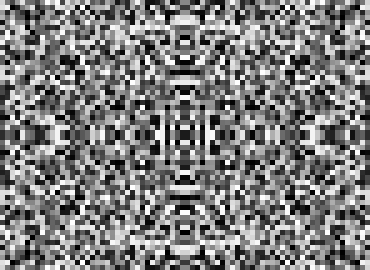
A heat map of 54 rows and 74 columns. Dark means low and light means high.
Odd rows or columns: none. Seam: none. Histogram: flat. Mirror symmetry: left to right and top to bottom. Grain: fine.
